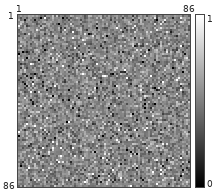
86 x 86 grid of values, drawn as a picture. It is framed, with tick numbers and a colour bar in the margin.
Histogram: heavy tails on both sides. Seam: none. Mirror symmetry: none. Slope: none. Average level on the scale: 50%. Grain: fine.
